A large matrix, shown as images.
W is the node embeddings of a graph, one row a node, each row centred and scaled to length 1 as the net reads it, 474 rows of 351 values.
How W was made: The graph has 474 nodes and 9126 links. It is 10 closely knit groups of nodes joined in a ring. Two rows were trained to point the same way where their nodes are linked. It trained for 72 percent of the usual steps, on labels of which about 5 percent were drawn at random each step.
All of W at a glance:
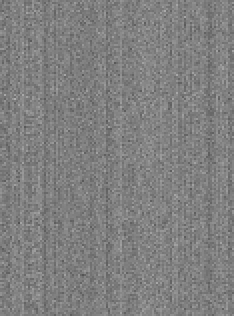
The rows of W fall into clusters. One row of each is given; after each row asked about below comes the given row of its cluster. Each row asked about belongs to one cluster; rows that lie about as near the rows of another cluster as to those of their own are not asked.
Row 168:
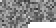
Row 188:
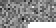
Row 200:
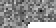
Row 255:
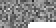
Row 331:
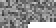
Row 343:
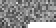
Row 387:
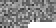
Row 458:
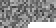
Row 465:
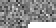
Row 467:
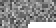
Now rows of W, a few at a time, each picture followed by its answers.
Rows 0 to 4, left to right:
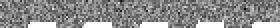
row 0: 465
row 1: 188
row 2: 467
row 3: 255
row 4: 331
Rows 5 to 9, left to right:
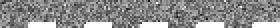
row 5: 255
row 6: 465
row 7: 343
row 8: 343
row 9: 255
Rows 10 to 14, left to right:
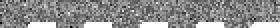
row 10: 200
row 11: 467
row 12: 343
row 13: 331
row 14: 188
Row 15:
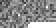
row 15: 458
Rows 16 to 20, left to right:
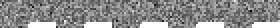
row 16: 387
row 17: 387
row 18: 467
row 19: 200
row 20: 168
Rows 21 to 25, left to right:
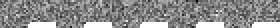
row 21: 387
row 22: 200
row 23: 458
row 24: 331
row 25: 200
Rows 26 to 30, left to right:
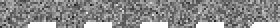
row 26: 168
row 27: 465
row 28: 255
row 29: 465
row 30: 188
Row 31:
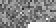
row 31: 343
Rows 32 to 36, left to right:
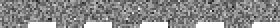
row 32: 387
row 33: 465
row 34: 467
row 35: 467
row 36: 467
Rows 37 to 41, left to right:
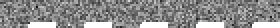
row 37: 387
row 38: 387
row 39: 200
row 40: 465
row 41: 255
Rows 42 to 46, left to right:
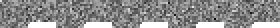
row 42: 458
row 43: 255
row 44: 458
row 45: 387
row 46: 168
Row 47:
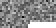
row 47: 465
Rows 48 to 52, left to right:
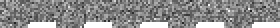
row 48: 168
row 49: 465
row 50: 200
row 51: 200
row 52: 168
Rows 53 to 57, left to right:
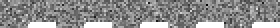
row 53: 458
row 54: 200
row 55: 255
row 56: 255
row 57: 331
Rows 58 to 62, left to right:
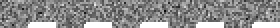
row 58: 458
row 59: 255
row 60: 458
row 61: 387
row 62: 331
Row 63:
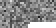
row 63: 168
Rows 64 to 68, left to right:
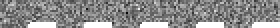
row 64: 343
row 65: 188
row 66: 200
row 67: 188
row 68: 458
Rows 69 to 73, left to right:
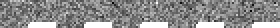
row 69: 458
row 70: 255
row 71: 188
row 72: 465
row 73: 168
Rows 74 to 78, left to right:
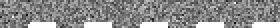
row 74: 331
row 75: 387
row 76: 188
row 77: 387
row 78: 387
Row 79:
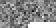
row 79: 255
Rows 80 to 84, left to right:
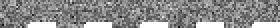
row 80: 343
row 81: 200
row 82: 343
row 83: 255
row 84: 467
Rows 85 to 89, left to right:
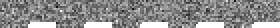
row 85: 465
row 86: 331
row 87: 343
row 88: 200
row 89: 168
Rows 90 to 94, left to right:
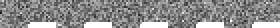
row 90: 168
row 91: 255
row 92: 458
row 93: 255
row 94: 465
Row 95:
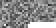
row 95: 255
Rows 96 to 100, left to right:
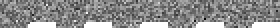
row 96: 343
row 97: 465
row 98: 200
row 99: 458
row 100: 200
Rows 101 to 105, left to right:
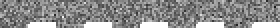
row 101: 343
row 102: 467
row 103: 255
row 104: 458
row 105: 188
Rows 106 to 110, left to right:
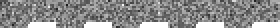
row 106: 458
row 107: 465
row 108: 200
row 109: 255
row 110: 458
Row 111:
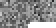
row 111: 331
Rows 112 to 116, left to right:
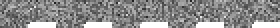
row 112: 343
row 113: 331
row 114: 188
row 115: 458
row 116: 465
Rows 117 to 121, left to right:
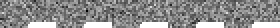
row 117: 458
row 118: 387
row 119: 200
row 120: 331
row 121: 467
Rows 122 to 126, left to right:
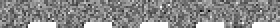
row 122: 255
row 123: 255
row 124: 458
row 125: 255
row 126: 255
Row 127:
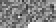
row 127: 458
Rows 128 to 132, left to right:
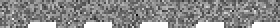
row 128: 465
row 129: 465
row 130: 343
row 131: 467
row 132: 467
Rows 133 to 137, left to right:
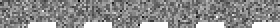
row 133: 467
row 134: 458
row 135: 467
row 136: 465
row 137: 188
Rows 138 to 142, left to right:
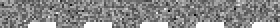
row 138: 331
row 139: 200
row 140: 331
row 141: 458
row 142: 458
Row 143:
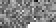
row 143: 343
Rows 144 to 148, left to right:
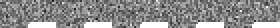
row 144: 188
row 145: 188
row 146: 200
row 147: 387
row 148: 387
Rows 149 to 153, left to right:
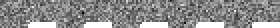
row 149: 387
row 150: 168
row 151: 200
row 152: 458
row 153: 255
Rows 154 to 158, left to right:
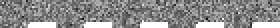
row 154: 188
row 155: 255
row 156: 255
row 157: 343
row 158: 255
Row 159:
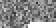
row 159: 255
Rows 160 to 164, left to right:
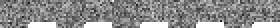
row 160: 387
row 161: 168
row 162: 188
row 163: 255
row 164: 200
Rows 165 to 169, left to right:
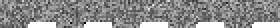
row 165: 343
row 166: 200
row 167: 200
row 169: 168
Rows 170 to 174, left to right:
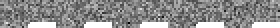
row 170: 200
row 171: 465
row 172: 467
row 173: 168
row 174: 458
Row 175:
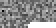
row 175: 331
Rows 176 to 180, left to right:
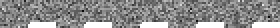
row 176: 465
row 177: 200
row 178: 387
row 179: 168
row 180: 255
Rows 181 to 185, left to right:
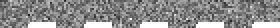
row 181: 458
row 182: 465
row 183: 467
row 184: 465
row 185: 331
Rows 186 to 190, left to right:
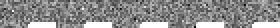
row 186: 200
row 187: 467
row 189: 255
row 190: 255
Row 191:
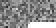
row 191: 458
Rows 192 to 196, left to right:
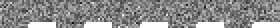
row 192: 387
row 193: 467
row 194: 467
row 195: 387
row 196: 343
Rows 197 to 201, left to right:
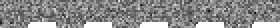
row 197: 200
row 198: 467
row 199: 200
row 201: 465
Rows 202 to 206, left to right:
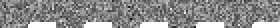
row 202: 465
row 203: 343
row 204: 458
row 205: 188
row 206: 255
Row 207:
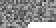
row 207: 200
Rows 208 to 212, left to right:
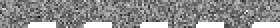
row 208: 168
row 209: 343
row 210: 387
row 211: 465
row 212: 343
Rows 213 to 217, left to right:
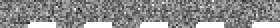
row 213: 467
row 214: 168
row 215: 458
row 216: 200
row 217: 343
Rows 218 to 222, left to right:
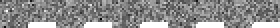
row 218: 255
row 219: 458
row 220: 255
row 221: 188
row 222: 458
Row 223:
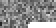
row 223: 331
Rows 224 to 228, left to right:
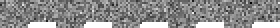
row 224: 168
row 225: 467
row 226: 168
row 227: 188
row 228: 465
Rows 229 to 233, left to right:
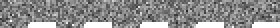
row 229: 458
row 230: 458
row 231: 465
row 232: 188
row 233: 465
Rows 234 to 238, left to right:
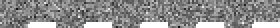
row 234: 343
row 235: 168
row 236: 188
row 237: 200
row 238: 255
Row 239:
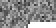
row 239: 465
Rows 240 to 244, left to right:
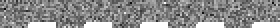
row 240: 200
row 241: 467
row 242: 255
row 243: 458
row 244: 343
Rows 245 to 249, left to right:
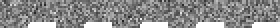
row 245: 458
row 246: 331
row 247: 465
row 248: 458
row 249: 387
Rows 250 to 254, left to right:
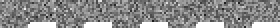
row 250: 168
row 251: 188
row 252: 331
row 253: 458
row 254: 467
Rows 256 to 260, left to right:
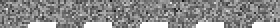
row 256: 387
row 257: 343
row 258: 458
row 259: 467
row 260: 331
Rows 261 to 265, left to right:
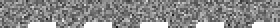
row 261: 387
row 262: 458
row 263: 188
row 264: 387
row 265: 331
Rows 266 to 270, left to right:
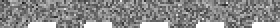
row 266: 458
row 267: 331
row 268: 387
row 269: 255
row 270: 387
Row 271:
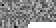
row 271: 467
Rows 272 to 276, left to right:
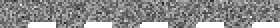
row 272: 387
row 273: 465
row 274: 168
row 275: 458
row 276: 458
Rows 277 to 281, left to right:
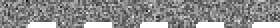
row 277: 387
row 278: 387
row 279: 255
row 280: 331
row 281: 188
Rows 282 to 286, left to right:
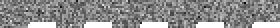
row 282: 200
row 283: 465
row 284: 331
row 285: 331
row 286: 465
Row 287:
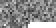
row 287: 255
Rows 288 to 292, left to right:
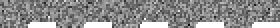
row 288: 331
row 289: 458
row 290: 465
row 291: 188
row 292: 200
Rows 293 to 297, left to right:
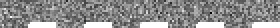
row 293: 331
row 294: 168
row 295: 188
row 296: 331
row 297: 188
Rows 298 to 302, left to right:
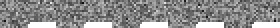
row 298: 168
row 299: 200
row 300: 255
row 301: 200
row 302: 331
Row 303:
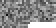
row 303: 387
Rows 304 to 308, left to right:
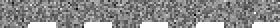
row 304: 200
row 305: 255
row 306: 331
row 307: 458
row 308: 465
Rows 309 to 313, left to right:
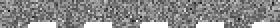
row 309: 168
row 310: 255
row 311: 188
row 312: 465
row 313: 343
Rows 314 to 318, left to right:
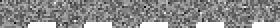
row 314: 200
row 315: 465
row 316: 458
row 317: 387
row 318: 387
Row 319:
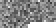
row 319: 168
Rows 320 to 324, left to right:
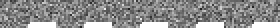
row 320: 387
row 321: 387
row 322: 200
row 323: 168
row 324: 467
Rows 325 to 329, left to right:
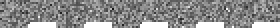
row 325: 168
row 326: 255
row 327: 465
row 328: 467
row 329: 465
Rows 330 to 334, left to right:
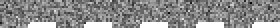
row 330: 200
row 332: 255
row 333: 331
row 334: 465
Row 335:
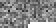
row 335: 331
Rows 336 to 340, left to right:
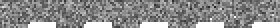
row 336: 467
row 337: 343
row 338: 467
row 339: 168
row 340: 331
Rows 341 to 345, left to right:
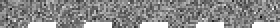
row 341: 458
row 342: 343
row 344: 387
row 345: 465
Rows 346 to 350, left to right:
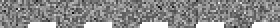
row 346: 387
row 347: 387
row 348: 168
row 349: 465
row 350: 343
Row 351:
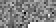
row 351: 255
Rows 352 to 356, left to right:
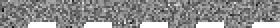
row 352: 458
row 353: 200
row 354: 465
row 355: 465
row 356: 387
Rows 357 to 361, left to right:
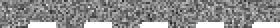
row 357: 465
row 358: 255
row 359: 168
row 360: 387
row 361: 331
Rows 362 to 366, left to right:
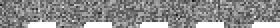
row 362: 188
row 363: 200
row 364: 200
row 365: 188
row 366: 467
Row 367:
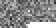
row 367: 343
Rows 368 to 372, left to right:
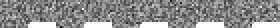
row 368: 331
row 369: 458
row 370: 200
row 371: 458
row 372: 458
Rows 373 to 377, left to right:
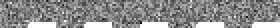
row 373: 387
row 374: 387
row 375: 467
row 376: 188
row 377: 387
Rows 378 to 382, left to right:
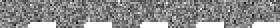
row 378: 168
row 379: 387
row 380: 331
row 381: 387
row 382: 465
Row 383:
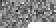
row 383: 458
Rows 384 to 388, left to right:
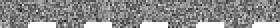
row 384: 255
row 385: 331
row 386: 465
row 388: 255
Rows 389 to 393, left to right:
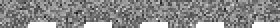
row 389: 343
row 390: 168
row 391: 343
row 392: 467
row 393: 465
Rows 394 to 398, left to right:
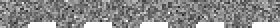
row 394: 168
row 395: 458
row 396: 458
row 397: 331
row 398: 255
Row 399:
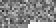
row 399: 467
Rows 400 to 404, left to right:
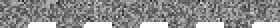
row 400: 458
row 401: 188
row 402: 458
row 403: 188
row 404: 331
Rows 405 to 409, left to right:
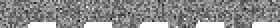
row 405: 168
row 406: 200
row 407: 188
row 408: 255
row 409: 255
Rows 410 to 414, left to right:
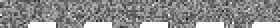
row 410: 331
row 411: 467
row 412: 200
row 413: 467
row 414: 467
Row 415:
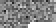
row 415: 387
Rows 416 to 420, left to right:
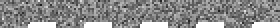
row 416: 200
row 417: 188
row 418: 465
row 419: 465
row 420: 343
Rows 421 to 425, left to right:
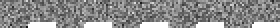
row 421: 387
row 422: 188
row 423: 168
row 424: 168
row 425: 465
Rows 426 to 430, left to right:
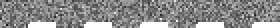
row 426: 255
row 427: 331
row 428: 458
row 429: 168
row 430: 343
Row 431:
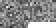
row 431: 343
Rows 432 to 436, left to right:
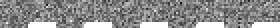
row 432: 255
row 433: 188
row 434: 387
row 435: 458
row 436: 200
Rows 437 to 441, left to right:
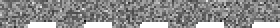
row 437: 467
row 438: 168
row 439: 200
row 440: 168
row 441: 465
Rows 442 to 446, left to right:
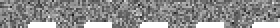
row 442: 331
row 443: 387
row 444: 343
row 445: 387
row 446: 255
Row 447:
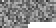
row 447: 387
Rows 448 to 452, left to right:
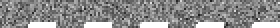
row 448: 465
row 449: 387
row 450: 188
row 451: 343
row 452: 343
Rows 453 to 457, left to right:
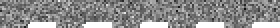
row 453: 465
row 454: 168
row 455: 255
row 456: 331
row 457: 255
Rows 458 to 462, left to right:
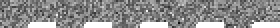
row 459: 458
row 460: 255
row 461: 458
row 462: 343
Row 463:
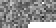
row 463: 465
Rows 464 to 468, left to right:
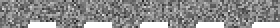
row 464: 465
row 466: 188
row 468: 200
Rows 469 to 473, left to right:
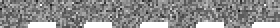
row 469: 188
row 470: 343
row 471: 458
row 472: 255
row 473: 200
